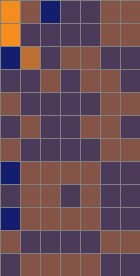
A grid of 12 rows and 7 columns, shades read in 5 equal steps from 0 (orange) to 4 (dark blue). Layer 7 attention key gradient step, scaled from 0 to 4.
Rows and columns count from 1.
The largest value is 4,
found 4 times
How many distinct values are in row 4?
2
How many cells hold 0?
2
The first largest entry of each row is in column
3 2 1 1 2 1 2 1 1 1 2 1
